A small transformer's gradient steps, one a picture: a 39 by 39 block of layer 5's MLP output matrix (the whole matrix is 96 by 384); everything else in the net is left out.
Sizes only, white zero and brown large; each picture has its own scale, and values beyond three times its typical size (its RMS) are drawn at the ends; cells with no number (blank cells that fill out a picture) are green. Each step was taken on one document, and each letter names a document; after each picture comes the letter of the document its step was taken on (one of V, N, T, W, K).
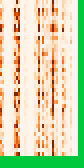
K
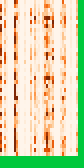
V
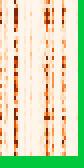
V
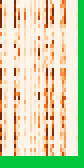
V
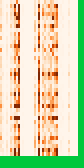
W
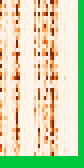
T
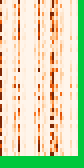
K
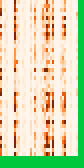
V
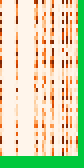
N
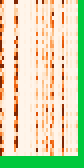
K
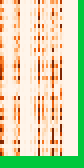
T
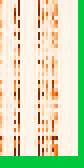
W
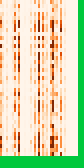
T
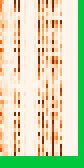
T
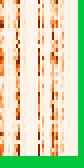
K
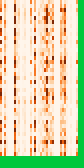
V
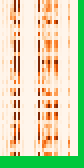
W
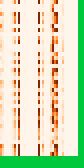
K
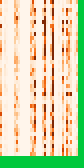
N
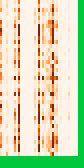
K
